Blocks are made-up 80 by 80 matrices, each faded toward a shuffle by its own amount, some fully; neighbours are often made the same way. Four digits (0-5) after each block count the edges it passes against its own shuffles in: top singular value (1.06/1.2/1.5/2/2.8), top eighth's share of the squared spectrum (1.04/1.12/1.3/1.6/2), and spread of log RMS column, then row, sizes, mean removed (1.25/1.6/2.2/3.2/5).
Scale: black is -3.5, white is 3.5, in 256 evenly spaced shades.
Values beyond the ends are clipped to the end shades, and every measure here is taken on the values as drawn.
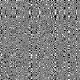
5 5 3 3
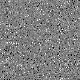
3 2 1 0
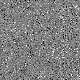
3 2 1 0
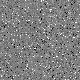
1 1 0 0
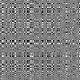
5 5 4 4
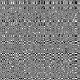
5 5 3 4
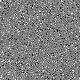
1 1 0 0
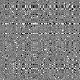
5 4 3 3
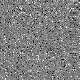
3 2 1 1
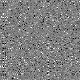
4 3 2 2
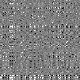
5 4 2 3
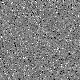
0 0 0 0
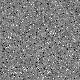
0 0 0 0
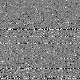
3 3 0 3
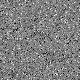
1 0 0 1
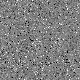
1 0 0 0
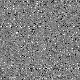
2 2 0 2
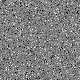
0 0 0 0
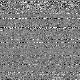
2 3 0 4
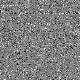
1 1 0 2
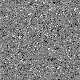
0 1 0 1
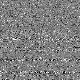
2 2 0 3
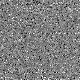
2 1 0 2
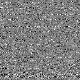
1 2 0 3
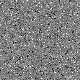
0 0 0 0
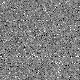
1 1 0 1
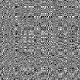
5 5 3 3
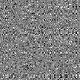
4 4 2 2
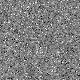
1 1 0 0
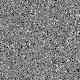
1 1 0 0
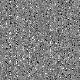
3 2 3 0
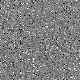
2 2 1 0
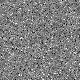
0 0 0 0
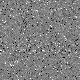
2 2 0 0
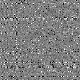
4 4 1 3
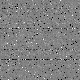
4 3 0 1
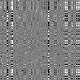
5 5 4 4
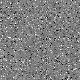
3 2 1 0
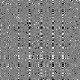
5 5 3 3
